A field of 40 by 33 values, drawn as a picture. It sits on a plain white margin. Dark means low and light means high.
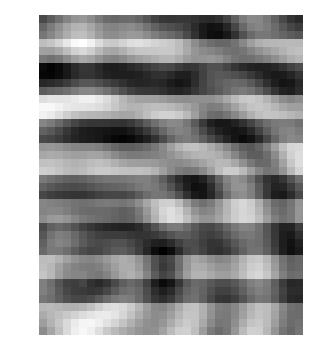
Stripes running across repeat 6 times from top to bottom. No lone cell stands out from its neighbours. On average the colour sits 50% of the way up the scale. Rings spread out from the bottom left.
